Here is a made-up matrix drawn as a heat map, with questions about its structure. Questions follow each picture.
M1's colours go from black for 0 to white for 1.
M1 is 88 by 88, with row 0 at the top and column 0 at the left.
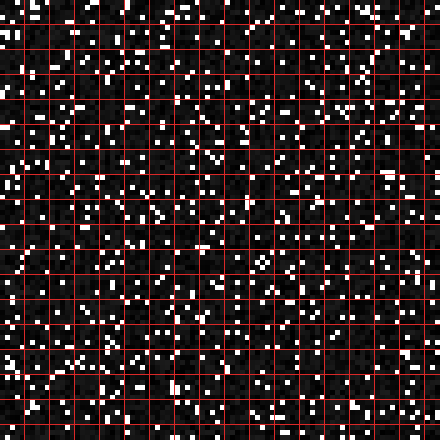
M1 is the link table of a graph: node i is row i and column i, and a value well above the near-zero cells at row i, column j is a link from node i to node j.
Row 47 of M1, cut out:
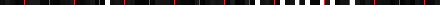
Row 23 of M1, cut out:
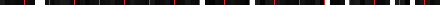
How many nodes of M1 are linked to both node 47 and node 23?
0
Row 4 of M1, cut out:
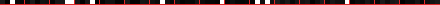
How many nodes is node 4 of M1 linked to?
9
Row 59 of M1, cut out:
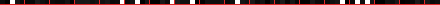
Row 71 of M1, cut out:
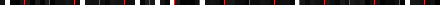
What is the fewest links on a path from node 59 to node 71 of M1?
1
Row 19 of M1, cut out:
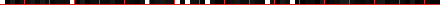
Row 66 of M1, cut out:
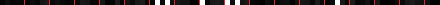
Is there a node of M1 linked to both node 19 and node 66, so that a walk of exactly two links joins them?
no
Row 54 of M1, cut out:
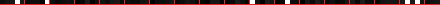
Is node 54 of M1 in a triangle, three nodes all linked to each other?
no
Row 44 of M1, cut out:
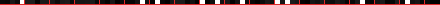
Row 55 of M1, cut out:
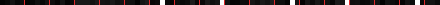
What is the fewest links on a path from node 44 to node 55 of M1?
1
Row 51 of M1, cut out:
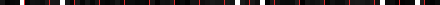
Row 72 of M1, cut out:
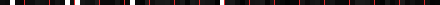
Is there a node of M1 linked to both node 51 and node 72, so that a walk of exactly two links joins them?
no
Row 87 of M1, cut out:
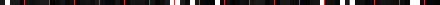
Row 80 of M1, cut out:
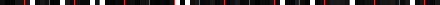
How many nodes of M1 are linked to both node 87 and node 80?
3
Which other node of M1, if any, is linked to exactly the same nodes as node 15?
node 26
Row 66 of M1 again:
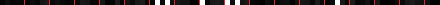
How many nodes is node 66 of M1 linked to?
6
